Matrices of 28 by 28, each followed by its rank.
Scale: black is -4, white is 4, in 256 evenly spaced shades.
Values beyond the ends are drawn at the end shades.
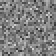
full rank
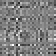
three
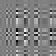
one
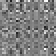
three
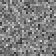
full rank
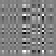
one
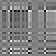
one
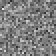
full rank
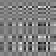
one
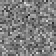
full rank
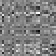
three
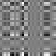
one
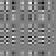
one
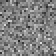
full rank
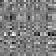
three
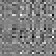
three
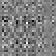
three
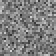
full rank
